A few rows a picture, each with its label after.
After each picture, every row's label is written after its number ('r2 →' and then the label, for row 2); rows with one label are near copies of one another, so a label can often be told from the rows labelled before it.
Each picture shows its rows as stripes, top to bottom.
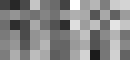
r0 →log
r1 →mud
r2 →log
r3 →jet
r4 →jet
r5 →jet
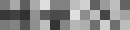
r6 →jet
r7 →log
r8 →mud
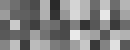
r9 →mud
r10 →mud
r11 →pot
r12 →log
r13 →jet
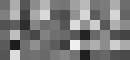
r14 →jet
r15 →jet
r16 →log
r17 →pot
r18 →log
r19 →pot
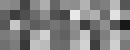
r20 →jet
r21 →log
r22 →pot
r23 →jet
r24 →jet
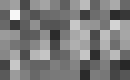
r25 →jet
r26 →pot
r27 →log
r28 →mud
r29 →mud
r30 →jet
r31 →pot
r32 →pot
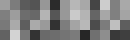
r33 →mud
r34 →mud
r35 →jet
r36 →pot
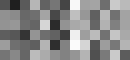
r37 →log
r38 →mud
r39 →mud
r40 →log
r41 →mud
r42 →jet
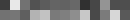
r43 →pot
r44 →jet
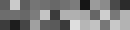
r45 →pot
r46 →mud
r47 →log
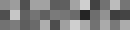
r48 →jet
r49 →pot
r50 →mud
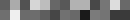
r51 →jet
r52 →pot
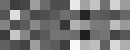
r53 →log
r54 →pot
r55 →log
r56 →pot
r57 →log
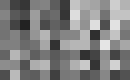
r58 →log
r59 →log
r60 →log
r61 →jet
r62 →mud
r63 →pot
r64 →jet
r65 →pot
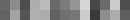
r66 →jet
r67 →jet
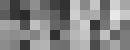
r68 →log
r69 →log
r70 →jet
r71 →mud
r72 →jet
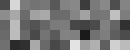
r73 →pot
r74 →jet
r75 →pot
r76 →pot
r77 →log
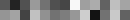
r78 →log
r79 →jet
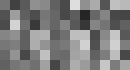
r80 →log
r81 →pot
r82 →pot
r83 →jet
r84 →jet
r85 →jet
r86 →mud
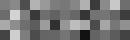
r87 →jet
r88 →pot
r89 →mud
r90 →pot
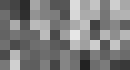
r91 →log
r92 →log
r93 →jet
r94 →mud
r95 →log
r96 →pot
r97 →pot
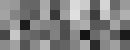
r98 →mud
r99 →mud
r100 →jet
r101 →pot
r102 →jet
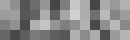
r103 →mud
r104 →mud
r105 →jet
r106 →log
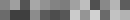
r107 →jet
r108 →log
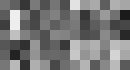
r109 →log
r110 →pot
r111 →pot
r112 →pot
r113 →log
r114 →log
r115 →jet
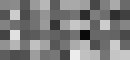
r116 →jet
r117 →pot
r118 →mud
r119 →pot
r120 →jet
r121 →log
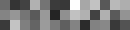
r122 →log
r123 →mud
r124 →pot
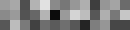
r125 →jet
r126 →mud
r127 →pot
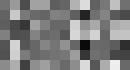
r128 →jet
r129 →pot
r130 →log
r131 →log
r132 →pot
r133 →pot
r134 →jet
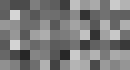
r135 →log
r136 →pot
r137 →mud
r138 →jet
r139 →pot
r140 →log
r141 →mud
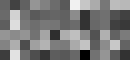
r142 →log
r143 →pot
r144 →pot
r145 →mud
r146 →jet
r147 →pot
